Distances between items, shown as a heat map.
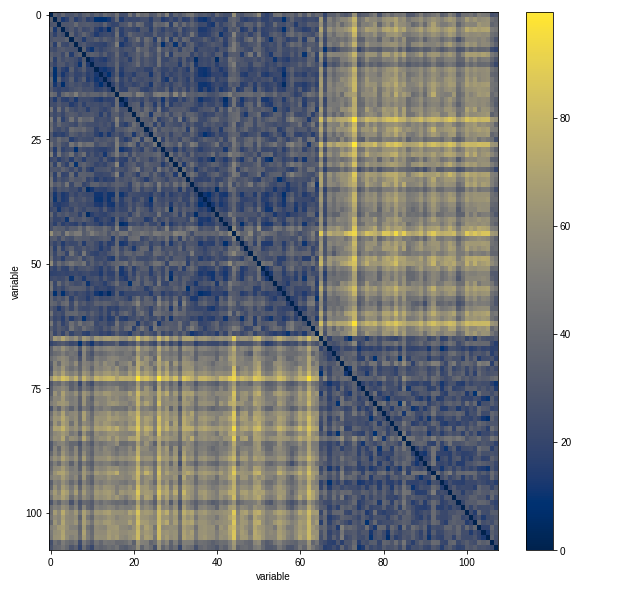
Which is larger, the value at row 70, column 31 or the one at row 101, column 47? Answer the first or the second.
the second
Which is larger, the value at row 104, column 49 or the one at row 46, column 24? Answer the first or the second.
the first
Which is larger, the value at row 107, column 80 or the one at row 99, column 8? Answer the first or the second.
the second
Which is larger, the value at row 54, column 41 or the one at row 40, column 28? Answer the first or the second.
the first
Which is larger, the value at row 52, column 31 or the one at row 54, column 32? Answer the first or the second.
the second
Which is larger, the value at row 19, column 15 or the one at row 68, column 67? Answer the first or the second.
the first
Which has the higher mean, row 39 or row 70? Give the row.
70
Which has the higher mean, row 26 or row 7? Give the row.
26
